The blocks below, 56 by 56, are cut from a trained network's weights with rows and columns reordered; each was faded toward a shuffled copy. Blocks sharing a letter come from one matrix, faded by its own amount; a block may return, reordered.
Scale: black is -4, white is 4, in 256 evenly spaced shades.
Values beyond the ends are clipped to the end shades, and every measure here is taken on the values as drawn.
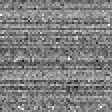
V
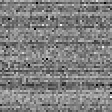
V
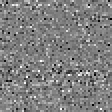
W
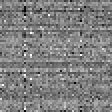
V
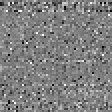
W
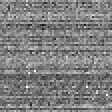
V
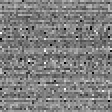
V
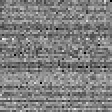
V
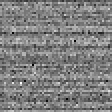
V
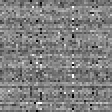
V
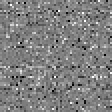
W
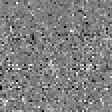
W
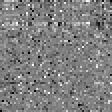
W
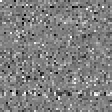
W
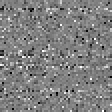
W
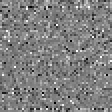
W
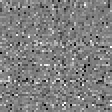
W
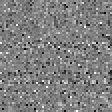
W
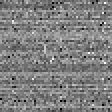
V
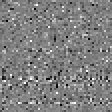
W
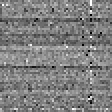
V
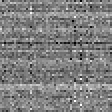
V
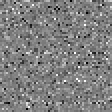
W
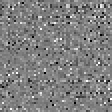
W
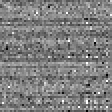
V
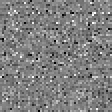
W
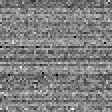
V
